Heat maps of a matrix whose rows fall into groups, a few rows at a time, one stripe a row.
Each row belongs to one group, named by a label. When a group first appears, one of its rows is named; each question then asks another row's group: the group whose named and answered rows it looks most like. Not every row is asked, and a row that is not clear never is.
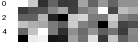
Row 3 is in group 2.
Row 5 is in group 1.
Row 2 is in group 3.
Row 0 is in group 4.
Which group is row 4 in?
1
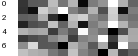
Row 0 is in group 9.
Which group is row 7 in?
2
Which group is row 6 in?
4
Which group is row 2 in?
3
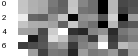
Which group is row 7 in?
4
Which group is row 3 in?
2
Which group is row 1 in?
2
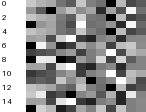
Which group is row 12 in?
2
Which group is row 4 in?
2
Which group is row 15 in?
1
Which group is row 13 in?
4
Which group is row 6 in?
1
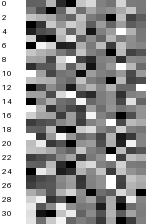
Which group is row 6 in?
1
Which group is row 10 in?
4
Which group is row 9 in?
9
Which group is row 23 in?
3
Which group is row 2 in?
2
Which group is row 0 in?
3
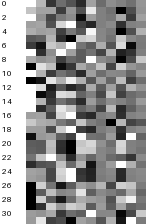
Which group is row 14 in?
4
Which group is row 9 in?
1
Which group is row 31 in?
4
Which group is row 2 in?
4
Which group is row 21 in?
3
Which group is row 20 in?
3
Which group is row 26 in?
1
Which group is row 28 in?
1
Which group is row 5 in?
3
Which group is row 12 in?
4
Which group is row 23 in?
9
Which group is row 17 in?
2
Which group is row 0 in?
4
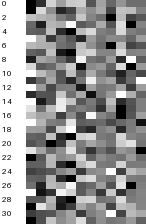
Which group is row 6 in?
2
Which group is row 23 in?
3
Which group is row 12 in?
4
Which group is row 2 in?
2
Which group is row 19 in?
3
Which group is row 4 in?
3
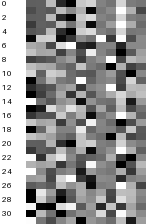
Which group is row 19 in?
2
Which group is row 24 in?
4
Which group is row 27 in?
1
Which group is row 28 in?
1
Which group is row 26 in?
9
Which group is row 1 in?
9
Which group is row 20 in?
3
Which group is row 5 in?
1
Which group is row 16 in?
9
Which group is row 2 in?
3
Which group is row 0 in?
3
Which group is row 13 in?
9
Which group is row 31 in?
4
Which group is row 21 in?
9
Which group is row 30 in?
1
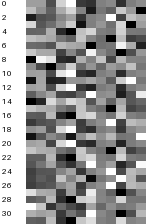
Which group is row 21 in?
2
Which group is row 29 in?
4
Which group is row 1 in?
9
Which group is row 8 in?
1
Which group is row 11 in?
1
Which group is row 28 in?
3
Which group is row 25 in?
9
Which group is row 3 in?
4
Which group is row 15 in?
2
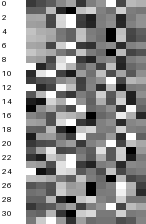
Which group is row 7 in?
2
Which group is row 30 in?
3
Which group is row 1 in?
3
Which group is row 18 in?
3
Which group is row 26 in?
9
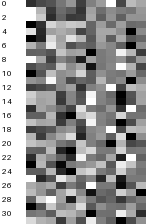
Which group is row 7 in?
9
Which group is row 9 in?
9
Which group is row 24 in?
3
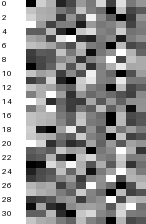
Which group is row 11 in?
3
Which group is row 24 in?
9
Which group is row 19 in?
2
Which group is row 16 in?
2
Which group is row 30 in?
3
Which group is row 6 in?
2
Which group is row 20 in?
4
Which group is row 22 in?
3
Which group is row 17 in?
2
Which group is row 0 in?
1
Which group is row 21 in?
9
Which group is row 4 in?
3
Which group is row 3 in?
4
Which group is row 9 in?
9
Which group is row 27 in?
2
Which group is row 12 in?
2
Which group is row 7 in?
9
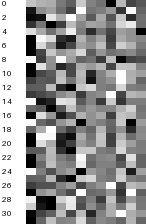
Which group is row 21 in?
3
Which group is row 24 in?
4
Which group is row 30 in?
9
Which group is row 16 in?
1
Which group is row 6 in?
1
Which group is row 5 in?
1
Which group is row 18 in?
1
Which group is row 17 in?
4
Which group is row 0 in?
2
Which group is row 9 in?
1
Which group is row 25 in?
3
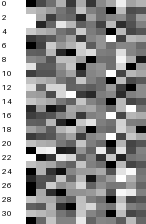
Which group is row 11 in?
2
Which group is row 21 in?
1
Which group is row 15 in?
1
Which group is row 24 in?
1
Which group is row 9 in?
4
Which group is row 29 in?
3
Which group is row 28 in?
2
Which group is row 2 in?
4
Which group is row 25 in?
9
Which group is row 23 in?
2
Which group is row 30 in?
2
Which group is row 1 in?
2
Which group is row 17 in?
3
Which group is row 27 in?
1
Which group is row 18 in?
9
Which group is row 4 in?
2
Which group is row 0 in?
9
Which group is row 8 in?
9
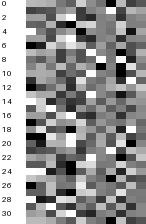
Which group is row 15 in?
1
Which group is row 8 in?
1
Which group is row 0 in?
2
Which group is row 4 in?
4
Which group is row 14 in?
4
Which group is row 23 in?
3
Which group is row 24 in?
4
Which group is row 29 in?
1
